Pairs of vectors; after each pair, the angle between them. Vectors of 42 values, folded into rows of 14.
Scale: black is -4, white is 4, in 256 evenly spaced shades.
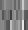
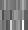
nearly parallel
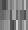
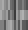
partly opposed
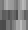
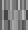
orthogonal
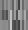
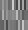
partly opposed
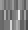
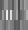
partly opposed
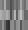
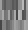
partly aligned
